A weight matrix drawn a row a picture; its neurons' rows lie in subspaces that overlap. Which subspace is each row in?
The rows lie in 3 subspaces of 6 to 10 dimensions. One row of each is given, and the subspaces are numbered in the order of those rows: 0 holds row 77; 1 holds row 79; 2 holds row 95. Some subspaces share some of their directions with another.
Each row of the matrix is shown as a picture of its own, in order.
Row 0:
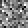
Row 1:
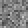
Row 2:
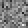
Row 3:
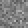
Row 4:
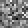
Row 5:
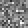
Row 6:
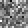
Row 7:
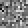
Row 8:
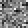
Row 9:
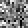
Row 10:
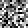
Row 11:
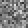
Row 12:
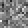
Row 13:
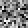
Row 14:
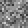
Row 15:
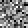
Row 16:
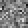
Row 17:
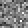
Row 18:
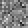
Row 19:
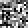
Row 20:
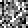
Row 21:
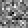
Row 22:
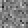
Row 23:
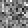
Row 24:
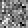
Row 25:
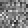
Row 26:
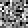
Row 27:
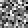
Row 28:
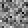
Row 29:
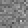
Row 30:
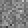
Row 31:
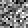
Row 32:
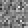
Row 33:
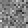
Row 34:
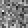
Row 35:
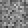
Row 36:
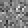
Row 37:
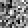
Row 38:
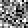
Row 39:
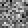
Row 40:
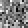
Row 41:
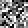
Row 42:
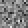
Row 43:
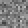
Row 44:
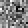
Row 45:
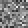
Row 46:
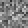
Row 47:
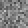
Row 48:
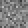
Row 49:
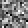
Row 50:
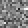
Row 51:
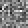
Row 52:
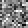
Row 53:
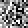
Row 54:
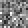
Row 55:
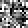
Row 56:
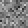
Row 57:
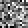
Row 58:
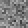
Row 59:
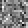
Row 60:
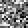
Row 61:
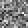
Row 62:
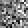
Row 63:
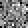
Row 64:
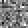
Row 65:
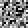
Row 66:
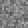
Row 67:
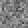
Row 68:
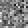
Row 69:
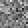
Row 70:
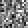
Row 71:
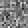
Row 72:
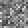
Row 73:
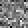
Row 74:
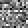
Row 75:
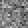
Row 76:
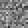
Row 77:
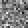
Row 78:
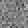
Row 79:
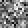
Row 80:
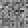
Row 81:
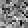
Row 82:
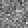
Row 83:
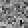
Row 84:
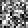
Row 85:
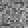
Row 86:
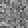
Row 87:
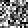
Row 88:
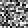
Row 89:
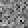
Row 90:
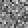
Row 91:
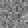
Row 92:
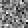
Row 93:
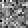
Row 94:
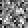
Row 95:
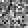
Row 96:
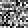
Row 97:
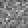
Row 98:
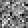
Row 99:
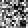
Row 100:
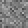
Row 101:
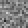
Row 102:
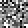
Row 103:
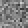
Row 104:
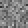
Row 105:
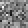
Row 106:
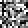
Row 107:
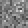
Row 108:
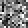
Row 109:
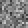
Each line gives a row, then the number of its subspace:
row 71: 0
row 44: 2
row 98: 0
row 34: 2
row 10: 0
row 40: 0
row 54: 0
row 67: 2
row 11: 1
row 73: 0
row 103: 0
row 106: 0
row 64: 2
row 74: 0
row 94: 0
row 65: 0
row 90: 2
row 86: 0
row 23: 1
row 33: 1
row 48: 2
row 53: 2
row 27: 2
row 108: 2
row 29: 2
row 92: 0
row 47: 0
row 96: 0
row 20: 0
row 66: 2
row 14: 2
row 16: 0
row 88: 0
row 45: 2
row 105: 0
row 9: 0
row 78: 0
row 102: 2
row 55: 0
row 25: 0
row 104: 0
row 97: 0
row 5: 0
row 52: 2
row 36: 2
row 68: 1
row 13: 0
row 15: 2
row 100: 1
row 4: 1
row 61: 0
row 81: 1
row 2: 0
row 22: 2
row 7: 0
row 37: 2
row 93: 2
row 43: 0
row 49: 0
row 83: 1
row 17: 0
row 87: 2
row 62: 2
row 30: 2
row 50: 0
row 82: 1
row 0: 0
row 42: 2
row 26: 0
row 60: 1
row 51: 0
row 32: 2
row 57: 2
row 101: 0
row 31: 1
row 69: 1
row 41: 2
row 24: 1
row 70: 2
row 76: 0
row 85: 0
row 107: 2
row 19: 0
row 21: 2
